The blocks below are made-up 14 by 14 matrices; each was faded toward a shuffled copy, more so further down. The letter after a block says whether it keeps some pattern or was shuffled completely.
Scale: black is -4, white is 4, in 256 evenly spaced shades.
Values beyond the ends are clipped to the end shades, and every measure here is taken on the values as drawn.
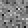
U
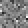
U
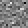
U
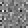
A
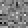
A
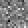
U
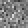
U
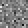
U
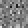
A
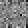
A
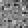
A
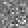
A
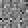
A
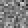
A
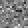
A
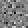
A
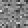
A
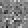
A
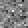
U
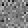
A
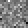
U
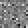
A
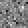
U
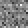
A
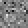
A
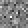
U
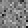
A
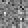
A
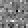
A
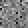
U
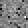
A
